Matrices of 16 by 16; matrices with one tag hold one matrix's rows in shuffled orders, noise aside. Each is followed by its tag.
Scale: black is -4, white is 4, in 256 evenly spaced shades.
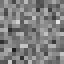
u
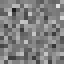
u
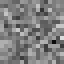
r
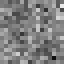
r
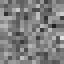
r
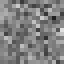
r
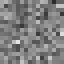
r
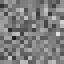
u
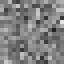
r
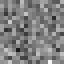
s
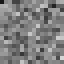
r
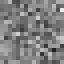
r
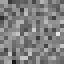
u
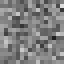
r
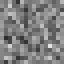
s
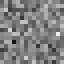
u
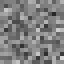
r
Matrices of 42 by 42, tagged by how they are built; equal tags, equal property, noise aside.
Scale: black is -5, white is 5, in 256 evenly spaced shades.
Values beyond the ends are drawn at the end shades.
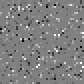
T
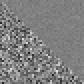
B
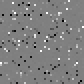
T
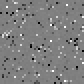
T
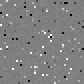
T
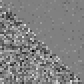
B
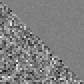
B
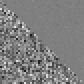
B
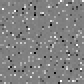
T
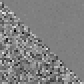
B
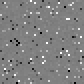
T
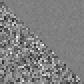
B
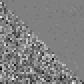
B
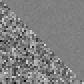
B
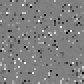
T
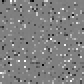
T
